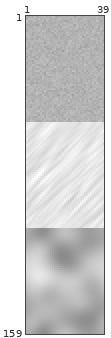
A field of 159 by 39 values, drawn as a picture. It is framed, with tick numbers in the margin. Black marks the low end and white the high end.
It is made of 3 by 1 panels. Panel 1,1: high, fine-grained, faint in contrast. Panel 2,1: very high, slanting up to the right, faint in contrast. Panel 3,1: high, smooth.
